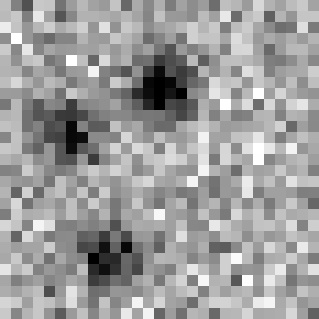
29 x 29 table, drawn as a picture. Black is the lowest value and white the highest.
The top middle is the ninth with the lowest average. Overall the values sit about 60% of the way up the scale. No row or column stands out. Three dips sink into the field.
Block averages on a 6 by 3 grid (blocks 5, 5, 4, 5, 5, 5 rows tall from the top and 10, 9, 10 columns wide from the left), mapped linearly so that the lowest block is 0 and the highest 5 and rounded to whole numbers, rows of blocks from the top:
445
405
145
454
335
445
